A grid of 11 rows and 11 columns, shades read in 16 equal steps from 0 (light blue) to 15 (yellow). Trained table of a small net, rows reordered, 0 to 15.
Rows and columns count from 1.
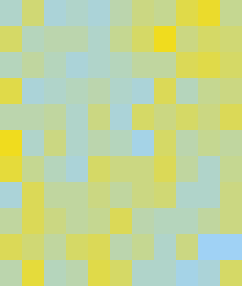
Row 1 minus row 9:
-3 -2 -6 -3 -5 -6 3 3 8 8 -1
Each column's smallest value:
2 2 2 2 2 2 1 3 1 0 0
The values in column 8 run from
3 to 15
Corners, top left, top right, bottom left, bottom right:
3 7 5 10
